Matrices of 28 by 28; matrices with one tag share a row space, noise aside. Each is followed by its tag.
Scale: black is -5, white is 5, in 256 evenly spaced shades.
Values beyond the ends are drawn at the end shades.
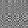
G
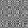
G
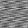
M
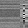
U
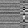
U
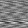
M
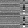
U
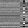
U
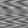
M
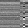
U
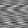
M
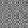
G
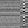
U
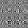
G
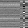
U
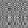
G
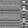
U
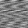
M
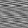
M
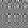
G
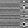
U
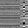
U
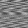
M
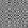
G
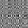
G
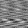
M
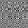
G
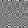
G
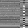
U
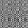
G
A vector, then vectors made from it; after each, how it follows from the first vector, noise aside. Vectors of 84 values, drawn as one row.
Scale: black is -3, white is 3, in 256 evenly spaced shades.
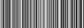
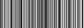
negated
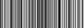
negated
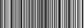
negated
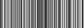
negated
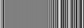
partly zeroed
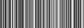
wrapped around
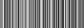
wrapped around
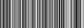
sign-scrambled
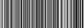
sign-scrambled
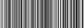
sign-scrambled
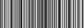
negated
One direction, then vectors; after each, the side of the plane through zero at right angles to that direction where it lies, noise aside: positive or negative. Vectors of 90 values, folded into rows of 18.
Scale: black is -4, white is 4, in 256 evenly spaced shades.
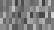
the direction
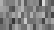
negative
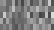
positive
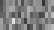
positive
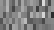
negative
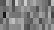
negative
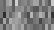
negative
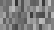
positive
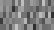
negative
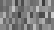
positive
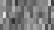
positive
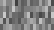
positive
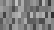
negative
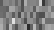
positive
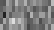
negative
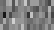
negative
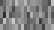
negative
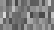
positive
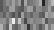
positive
